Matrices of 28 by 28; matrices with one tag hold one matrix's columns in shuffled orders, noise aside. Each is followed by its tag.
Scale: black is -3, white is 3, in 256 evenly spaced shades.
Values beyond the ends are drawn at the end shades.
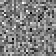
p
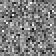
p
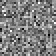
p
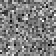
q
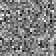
q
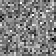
p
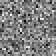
q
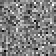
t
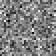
q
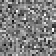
q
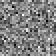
q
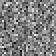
t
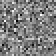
q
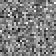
p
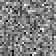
t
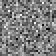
p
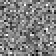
t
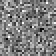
p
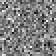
q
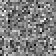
q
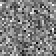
t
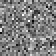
q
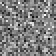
p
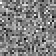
p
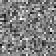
q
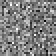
t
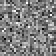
p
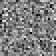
q
